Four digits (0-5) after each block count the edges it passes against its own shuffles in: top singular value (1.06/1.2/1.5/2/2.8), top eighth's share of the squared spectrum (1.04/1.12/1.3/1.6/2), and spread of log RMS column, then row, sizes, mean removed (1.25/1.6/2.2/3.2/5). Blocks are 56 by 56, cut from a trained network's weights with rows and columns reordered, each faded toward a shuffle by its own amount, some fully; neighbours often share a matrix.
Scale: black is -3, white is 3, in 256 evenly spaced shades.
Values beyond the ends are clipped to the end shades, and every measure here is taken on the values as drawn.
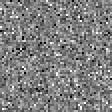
0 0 0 0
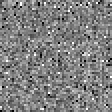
1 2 0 1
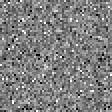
0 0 0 0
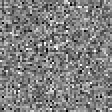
2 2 1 1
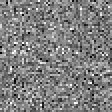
2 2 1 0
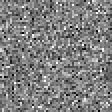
0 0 0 0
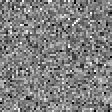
1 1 0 0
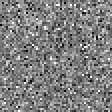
1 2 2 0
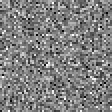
3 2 0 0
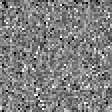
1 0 0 0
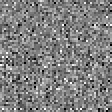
2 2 0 2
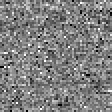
1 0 0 0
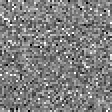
0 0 0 0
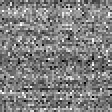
3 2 1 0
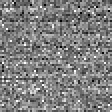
2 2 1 0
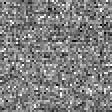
2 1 0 0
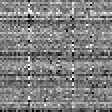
4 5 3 2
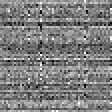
4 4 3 2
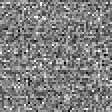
2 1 0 0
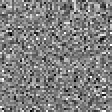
4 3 1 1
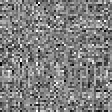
4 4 2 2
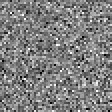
2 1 0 0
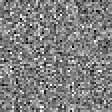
3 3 1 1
